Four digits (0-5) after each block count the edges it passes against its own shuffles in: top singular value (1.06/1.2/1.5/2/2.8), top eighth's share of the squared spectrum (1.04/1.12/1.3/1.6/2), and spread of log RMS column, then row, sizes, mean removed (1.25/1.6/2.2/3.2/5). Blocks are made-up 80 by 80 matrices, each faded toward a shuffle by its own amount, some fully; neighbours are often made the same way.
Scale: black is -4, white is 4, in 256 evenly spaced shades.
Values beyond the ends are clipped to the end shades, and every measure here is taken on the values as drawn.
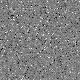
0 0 0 0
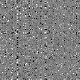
4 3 2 1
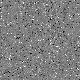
1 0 0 0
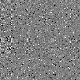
4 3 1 1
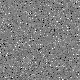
1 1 0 0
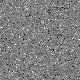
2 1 0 0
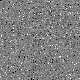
3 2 1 0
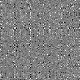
4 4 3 2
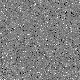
3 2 1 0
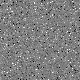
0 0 0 0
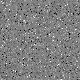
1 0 0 0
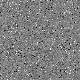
2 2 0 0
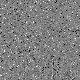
2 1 0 0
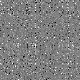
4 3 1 1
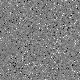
2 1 0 0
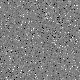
0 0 0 0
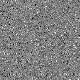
3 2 1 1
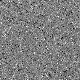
0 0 0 0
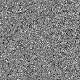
3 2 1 1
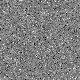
0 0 0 0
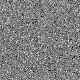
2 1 0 0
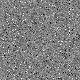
1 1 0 0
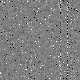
3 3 1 0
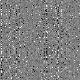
4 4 3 1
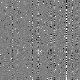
4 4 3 0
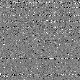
2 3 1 3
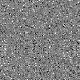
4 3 1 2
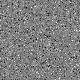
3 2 0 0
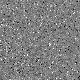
1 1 0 0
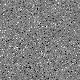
2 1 0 0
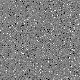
3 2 1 0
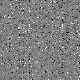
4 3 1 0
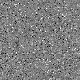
3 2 0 0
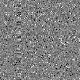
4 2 1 1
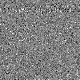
3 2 0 2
